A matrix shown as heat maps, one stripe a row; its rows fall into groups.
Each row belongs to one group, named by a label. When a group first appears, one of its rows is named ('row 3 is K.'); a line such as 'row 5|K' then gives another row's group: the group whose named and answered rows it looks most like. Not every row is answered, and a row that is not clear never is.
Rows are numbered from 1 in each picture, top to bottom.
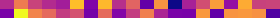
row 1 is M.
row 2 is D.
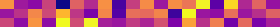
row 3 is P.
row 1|D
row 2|P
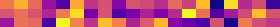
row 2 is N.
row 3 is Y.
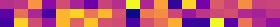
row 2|Y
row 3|Y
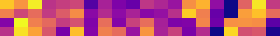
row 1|N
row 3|D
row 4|D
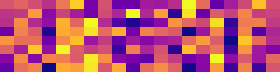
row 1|N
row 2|P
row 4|Y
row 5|N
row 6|P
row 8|Y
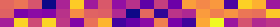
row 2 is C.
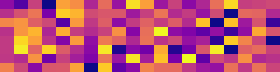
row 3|D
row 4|Y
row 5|D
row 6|M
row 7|P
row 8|D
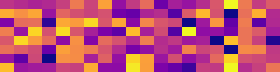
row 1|C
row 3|Y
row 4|P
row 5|D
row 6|N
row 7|C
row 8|C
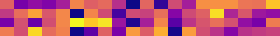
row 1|C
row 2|P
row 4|P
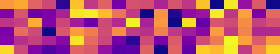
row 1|D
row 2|M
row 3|P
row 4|Y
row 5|C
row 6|C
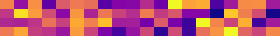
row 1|N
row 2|D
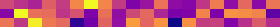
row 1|M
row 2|D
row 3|P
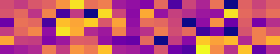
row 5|C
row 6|M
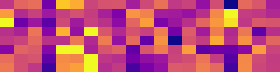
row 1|Y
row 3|C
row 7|N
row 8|N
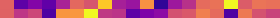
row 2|N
